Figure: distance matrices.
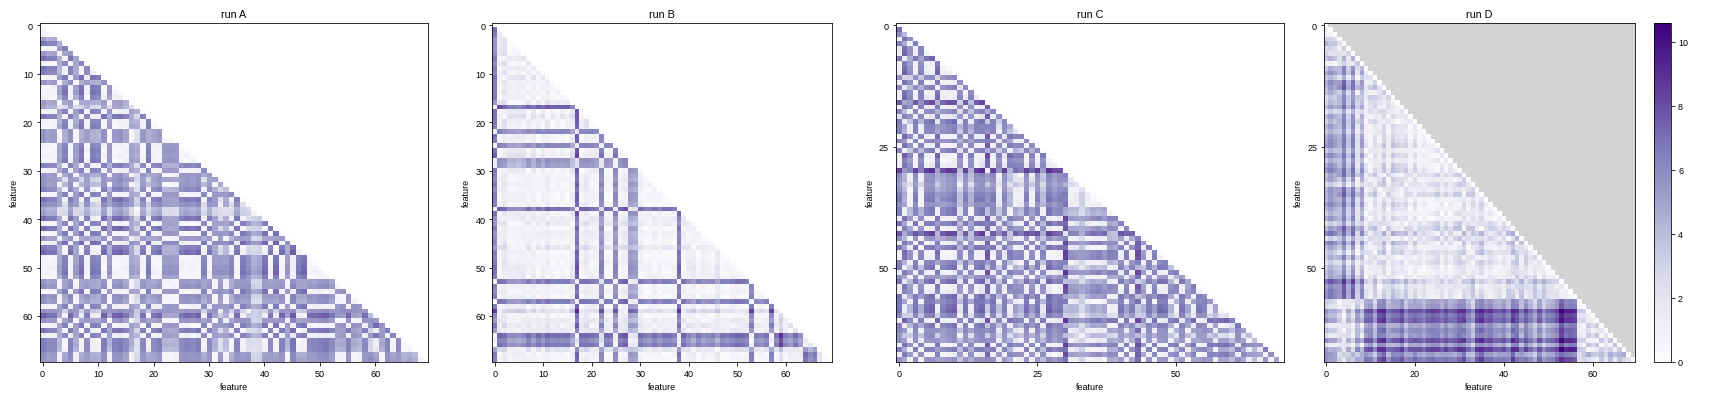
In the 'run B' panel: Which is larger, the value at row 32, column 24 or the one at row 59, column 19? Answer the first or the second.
the second
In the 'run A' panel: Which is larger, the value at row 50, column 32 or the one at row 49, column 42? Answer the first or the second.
the second
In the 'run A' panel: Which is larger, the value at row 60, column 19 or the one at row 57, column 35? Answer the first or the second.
the second
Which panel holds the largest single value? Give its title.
run D
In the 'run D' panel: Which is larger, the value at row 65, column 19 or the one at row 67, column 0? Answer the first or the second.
the first
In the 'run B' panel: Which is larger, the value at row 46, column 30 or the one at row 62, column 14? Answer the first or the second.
the first
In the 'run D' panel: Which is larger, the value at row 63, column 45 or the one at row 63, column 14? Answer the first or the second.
the first
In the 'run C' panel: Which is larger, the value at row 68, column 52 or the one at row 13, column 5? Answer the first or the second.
the second
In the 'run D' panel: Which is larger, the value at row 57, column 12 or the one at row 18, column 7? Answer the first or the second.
the first
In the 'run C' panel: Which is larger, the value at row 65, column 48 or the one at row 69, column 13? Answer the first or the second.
the first
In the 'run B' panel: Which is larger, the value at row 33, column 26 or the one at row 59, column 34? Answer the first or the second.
the second
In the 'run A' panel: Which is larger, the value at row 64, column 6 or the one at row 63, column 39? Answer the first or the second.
the first
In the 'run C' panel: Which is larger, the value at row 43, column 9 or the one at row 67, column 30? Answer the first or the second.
the first
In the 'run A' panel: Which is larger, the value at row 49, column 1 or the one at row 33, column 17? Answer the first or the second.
the second
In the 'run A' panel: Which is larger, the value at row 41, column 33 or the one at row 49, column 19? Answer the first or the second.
the second
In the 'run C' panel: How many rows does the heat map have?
70
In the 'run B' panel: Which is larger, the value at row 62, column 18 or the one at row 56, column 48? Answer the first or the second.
the first
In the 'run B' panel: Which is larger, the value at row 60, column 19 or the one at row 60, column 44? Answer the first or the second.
the first
